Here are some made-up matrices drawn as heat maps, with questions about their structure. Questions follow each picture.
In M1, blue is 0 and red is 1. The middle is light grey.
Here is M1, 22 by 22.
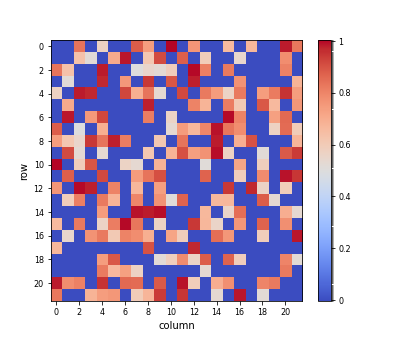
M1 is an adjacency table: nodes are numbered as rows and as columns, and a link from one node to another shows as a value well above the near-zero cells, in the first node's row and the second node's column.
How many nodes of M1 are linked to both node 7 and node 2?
7
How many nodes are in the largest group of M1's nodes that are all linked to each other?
6
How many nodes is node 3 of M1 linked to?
8
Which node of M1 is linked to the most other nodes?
node 4
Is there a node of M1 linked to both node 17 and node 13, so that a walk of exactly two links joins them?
no
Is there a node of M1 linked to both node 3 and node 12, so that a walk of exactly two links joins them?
no
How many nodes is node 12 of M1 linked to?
10
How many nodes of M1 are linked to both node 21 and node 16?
8
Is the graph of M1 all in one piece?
yes
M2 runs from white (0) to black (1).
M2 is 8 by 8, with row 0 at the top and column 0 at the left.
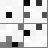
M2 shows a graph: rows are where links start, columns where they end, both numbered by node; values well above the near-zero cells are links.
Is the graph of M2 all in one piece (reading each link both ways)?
yes
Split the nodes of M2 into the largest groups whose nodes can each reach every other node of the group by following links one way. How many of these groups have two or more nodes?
1
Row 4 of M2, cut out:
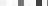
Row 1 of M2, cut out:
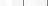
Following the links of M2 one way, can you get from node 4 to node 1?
yes
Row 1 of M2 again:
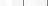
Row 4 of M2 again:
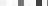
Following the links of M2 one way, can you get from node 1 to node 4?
no
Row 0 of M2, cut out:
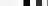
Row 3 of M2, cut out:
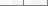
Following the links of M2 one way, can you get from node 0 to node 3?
yes
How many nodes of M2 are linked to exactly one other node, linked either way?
1
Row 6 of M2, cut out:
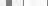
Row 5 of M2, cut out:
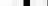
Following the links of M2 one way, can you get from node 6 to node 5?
no
